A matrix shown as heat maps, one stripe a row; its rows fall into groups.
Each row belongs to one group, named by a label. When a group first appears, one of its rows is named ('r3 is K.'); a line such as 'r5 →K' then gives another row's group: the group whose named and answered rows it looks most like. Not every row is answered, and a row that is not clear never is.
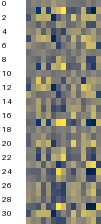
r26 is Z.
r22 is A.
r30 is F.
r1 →A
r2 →F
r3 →A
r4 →Z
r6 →Z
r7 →F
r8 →A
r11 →Z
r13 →Z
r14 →Z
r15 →Z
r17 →A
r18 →F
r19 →F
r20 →F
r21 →A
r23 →Z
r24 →A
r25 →A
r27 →Z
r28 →Z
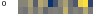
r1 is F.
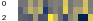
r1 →F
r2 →A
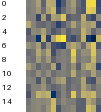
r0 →Z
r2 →A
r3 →Z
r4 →F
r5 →A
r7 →F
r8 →F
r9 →Z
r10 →F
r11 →A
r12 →F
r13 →F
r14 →Z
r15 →Z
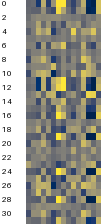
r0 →A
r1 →A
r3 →Z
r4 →F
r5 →F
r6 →A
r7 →F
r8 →F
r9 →Z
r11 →A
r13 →Z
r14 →A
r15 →A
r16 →A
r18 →Z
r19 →A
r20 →F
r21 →F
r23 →Z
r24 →A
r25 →Z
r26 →F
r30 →F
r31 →A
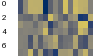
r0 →F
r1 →F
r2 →A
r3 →Z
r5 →A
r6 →A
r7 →Z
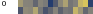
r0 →Z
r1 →F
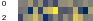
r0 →Z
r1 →A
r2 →F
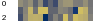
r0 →Z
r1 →Z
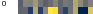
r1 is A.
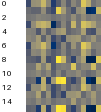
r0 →F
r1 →A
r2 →F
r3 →F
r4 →A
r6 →F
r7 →F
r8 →A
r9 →F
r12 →F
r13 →Z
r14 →F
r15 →A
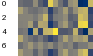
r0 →A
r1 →Z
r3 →Z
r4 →A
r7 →Z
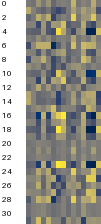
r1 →Z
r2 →F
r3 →A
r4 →A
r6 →F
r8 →F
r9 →Z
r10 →A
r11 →A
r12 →Z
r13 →Z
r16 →A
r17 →A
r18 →A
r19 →A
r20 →F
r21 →F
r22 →F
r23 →A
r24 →F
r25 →Z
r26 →Z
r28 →F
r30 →F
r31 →Z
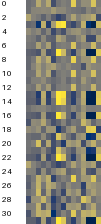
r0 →F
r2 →Z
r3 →A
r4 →Z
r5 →A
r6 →F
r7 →A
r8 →F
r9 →Z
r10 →F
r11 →F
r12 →F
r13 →A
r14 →A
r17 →F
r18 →Z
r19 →A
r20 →Z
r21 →A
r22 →A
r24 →A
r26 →Z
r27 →Z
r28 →F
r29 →Z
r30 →F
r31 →A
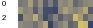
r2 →F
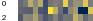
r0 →F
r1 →A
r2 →F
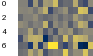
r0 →A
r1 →Z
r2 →F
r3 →Z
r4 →Z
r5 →F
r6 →A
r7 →F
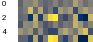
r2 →A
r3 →F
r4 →Z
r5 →A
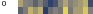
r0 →Z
